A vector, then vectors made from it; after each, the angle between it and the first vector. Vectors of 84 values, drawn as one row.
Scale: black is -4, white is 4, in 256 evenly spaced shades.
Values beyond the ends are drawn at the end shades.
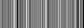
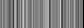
partly aligned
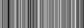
partly aligned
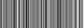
nearly opposite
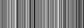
partly aligned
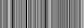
partly opposed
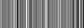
nearly parallel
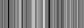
orthogonal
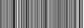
nearly opposite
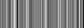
nearly parallel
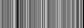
nearly parallel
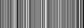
nearly parallel
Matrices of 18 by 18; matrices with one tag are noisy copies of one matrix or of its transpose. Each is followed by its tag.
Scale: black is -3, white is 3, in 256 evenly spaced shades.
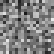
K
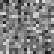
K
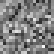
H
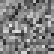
H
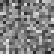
K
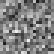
H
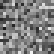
K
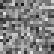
K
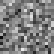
H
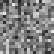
K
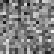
K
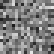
K
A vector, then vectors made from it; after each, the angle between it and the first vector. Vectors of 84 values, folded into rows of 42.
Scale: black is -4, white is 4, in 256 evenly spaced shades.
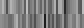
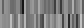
partly opposed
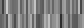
partly opposed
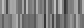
nearly parallel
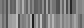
orthogonal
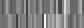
nearly opposite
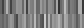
nearly opposite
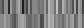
partly opposed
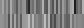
orthogonal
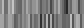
partly aligned
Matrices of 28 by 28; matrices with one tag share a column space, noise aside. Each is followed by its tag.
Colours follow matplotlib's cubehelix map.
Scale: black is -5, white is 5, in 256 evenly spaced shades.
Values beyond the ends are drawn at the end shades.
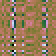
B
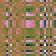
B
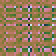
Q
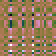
B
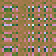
Q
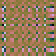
Q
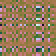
Q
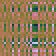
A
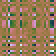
B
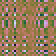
B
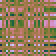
B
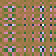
Q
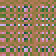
Q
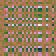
Q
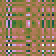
B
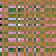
Q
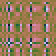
A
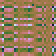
Q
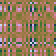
A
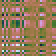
B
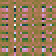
Q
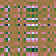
Q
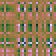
A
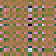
Q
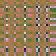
Q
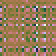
Q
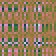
A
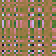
B
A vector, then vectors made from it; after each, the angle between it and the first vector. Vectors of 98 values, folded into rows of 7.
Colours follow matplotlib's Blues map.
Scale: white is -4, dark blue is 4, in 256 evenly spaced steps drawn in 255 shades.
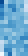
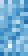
partly opposed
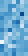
orthogonal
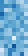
partly aligned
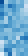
nearly parallel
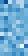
orthogonal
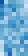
nearly parallel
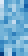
nearly opposite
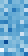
orthogonal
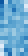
nearly parallel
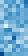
partly opposed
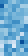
partly aligned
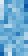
nearly opposite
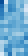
nearly parallel
